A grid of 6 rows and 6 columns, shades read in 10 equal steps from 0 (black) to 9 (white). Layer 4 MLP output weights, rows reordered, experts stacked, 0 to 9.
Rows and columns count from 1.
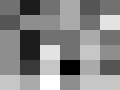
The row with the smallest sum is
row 1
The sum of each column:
29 16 37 25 33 31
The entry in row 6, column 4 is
5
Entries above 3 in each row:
4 5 5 5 3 6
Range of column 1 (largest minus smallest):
4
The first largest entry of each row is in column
4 6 5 3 3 3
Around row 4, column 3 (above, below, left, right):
4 7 1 4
